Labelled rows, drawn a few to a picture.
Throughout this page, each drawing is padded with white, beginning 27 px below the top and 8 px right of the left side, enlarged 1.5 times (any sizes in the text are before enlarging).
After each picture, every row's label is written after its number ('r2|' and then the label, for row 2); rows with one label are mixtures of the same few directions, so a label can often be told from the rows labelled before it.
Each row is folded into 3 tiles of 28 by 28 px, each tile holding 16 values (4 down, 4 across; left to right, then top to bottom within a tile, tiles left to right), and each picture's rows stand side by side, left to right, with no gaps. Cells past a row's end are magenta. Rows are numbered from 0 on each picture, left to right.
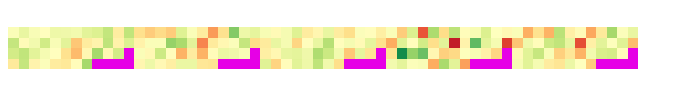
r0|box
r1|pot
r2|box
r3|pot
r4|pot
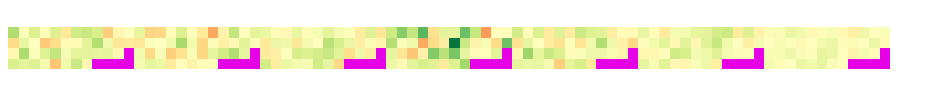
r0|pot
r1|pot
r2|box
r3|pot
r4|pot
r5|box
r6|box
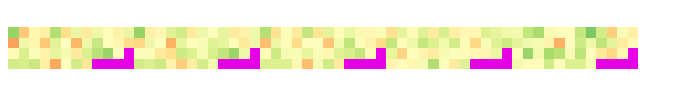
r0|pot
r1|pot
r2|pot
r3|pot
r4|pot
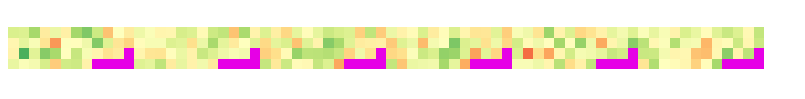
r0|pot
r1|box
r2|box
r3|box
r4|pot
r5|box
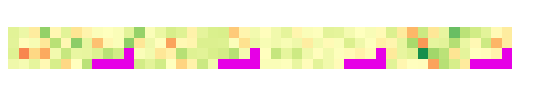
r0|pot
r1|pot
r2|pot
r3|box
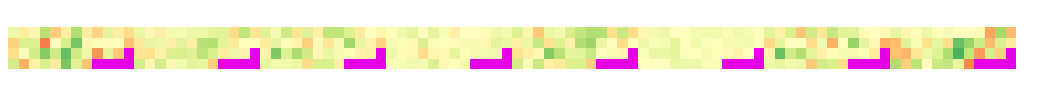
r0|box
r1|box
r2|pot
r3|box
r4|box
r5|pot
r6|pot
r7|box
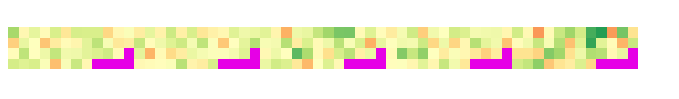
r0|pot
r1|pot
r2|box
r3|pot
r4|box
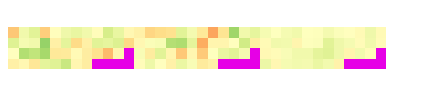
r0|pot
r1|pot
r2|box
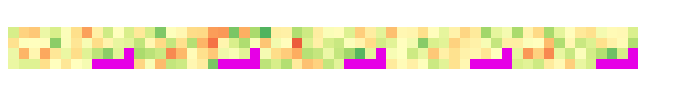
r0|pot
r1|box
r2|pot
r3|pot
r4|pot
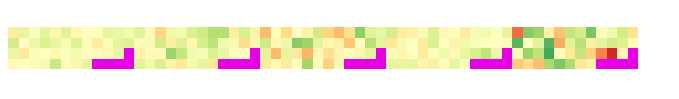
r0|pot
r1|box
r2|pot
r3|pot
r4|pot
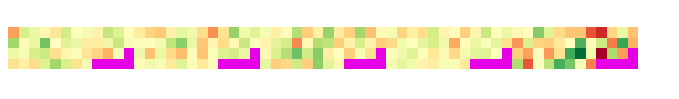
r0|pot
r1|pot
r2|box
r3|pot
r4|box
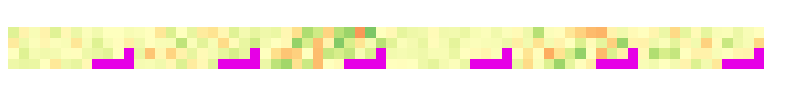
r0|pot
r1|pot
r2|box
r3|pot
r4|box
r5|pot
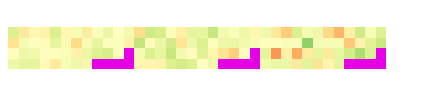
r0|pot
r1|pot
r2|pot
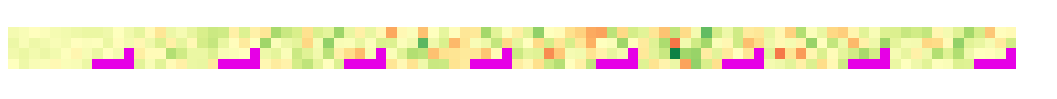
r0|box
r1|box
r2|pot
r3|pot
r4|box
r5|box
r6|pot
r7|pot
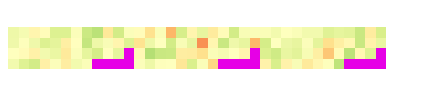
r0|box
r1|pot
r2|box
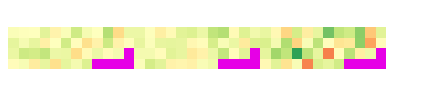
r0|box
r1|box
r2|box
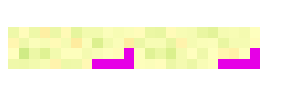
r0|pot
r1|pot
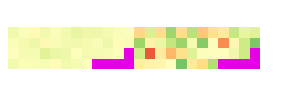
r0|box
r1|pot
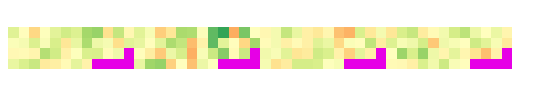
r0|box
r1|box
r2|box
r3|pot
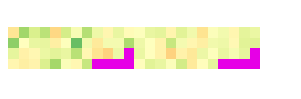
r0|pot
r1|box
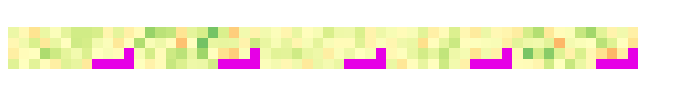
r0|box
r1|pot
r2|box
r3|box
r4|pot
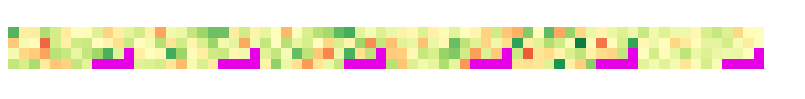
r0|pot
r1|box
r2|box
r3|box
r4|pot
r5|pot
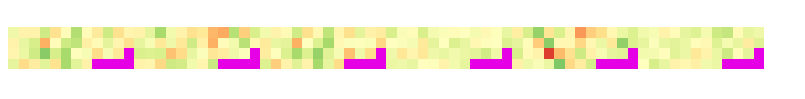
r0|box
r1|box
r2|box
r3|pot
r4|box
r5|box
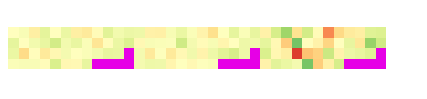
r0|pot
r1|pot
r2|box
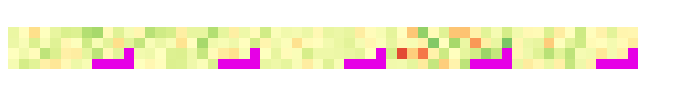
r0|box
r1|pot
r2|pot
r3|pot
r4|box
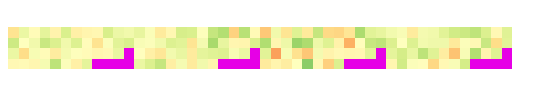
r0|pot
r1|box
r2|pot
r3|box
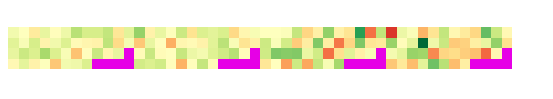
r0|box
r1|pot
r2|box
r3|pot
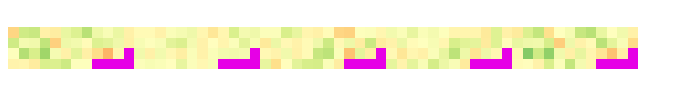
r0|pot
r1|pot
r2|box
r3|box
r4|pot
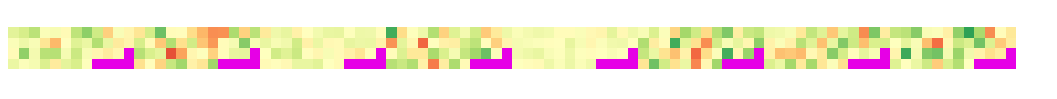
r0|pot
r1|box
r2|pot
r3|pot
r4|box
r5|box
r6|box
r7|pot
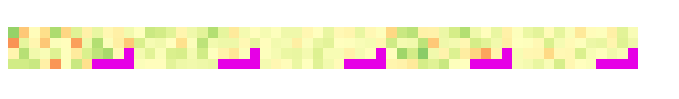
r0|pot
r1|pot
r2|box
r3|pot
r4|box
